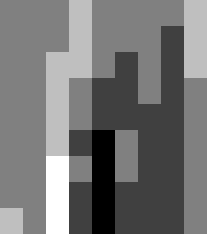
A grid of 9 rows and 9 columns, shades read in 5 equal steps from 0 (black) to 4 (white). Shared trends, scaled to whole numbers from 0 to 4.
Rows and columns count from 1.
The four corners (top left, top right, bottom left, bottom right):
2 3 3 2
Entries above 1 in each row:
9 8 7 6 5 5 6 4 4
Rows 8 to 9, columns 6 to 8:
1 1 1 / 1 1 1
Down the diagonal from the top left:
2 2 3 2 1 2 1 1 2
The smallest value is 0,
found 4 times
